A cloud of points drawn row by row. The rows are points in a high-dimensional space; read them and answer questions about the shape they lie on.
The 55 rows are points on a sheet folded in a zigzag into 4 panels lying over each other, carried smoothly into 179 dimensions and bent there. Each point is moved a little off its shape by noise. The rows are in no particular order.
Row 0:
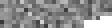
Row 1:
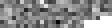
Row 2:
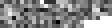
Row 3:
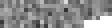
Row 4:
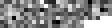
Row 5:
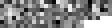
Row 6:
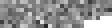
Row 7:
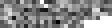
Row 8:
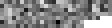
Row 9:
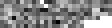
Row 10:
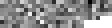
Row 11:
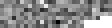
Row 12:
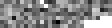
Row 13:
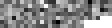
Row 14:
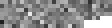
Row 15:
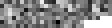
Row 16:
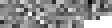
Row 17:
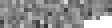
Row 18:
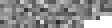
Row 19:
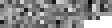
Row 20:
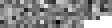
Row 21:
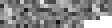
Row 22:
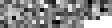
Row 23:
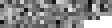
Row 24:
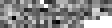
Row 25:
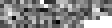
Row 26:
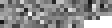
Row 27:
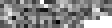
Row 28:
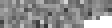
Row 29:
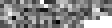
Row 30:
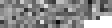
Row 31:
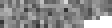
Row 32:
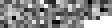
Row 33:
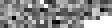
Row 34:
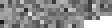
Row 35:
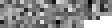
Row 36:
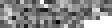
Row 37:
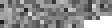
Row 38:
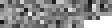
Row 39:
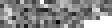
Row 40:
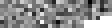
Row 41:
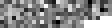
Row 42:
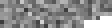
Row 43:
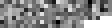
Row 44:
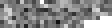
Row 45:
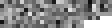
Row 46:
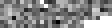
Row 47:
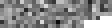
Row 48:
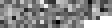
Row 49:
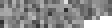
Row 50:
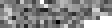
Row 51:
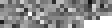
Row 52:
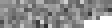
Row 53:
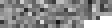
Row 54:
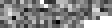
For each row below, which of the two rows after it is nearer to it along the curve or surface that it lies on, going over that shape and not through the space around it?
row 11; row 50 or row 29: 29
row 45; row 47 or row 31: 47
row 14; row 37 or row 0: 37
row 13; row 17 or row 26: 26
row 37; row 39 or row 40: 40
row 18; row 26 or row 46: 46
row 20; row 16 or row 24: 16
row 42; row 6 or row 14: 6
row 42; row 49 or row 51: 49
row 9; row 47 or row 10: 47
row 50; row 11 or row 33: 33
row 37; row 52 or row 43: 43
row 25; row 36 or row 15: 36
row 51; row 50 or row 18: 18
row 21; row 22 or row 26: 22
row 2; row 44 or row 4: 44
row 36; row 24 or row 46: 24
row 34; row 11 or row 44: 11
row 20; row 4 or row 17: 4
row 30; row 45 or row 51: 45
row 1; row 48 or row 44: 44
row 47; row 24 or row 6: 6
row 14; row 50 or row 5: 5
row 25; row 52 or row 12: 12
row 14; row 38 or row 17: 38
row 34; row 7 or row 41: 41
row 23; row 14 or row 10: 10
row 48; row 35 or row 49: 35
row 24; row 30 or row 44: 44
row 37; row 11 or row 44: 11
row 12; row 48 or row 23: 48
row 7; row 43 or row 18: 18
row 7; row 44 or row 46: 44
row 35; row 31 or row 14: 14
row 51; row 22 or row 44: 22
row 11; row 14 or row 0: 0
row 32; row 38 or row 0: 38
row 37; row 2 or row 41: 41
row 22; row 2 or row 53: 53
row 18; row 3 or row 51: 3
